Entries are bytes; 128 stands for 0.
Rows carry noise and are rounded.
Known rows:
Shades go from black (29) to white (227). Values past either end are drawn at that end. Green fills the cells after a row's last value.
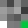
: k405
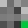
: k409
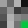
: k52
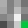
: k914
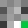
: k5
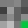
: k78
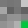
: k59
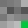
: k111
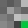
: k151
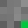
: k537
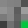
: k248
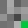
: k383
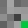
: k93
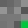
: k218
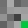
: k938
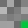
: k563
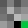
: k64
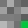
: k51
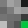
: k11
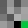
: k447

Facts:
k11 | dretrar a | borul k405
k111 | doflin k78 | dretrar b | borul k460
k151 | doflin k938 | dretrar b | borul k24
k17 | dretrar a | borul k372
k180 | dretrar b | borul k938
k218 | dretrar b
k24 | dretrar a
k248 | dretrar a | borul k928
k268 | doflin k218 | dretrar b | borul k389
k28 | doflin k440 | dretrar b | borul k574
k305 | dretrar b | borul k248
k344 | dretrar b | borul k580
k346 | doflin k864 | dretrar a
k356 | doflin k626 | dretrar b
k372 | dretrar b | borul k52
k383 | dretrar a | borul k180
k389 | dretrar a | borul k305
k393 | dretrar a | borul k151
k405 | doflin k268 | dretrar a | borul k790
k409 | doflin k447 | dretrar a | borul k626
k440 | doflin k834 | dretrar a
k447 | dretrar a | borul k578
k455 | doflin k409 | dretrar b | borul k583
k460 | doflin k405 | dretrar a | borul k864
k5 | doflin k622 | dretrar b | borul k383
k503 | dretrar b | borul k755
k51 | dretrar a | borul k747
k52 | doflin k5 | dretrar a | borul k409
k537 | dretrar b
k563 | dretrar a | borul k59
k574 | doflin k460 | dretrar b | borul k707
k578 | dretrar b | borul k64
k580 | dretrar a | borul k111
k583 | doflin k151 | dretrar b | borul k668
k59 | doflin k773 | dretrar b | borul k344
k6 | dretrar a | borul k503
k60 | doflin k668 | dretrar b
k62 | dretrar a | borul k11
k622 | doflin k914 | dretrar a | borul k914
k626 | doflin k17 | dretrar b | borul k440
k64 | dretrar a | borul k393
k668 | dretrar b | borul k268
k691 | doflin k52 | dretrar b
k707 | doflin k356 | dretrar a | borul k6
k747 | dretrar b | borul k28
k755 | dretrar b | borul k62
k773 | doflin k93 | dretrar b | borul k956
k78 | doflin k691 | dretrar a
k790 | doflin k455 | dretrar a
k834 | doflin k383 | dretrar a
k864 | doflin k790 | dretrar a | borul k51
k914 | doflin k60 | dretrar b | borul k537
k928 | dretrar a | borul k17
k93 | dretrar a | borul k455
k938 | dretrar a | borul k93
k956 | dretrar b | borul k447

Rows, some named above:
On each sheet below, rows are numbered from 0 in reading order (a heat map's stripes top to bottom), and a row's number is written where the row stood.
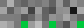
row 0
k51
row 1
k78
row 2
k440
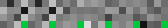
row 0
k268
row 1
k268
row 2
k344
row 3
k707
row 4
k747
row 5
k372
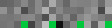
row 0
k218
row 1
k180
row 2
k305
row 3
k834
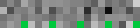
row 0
k344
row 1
k574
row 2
k346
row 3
k691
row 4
k356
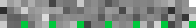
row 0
k790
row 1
k622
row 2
k59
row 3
k389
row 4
k747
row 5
k28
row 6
k455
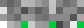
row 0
k460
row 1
k864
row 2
k583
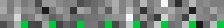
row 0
k60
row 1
k626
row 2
k17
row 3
k218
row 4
k914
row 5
k455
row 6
k268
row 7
k668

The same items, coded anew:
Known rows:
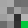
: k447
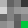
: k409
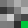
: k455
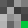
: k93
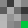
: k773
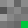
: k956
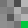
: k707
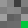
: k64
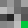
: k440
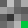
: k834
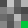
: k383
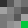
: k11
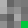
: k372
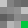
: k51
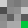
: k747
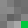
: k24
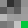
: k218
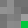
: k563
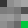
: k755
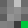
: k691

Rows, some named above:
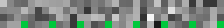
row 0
k51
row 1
k389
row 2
k447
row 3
k180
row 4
k574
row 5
k111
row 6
k52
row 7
k626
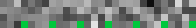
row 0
k78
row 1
k356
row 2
k389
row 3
k864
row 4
k389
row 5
k405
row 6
k383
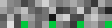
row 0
k864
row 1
k668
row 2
k455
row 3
k59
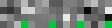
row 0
k268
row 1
k622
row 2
k344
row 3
k583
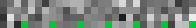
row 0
k111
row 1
k17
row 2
k305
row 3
k537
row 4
k28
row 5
k344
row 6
k460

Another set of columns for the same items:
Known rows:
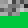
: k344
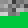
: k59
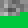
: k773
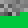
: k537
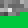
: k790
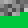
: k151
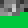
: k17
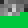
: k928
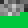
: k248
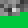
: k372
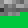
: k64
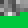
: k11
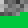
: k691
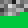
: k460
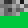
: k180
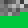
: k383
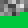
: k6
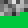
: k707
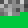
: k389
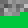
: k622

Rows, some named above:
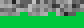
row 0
k111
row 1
k305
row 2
k626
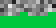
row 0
k460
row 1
k344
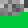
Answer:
k668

